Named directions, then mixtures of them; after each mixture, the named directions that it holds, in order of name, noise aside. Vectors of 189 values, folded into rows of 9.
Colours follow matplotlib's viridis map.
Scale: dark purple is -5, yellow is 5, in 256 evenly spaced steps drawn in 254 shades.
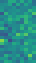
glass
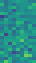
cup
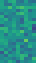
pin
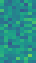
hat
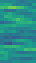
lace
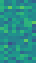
hat, lace, pin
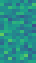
cup, glass, pin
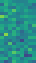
cup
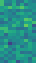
hat, lace, pin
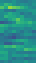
lace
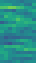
lace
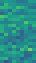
cup, lace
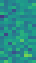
cup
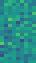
cup, glass, hat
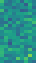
hat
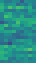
hat, lace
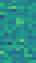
cup, lace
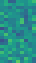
glass, pin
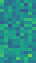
hat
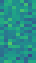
hat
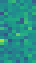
glass, pin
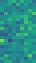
glass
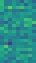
hat, lace, pin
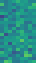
cup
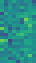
glass, hat, pin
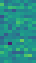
cup, hat, lace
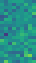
cup, glass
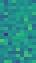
cup, glass, pin
